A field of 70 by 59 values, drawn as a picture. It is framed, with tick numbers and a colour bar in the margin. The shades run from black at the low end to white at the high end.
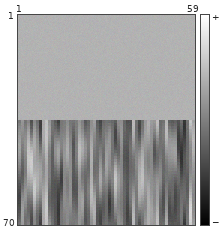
It is made of 2 by 1 panels. Panel 1,1: high, flat. Panel 2,1: middling, streaked downward, strong in contrast.
